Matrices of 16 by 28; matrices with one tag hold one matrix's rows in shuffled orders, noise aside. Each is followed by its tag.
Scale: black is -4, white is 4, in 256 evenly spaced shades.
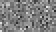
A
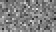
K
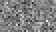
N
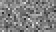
K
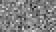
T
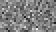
K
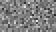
K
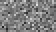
K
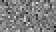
K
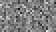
A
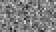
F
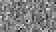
A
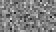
F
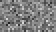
N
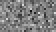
T
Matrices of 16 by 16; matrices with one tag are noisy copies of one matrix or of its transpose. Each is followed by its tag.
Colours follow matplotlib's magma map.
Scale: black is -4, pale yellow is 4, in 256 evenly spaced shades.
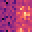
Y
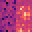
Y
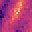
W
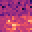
Y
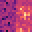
Y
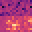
Y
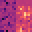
Y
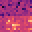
Y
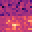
Y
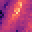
W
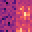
Y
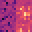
Y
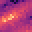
W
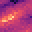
W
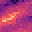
W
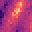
W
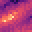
W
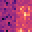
Y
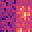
Y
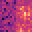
Y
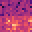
Y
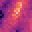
W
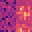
Y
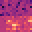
Y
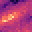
W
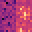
Y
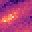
W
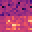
Y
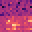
Y
